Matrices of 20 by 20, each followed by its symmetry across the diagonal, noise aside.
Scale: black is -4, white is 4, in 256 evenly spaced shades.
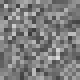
symmetric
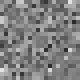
symmetric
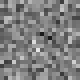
antisymmetric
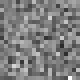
neither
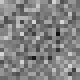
symmetric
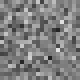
antisymmetric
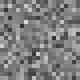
antisymmetric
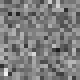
neither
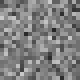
neither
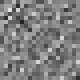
symmetric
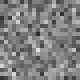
neither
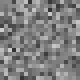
antisymmetric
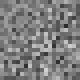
symmetric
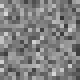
neither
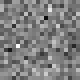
antisymmetric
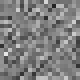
antisymmetric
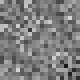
symmetric
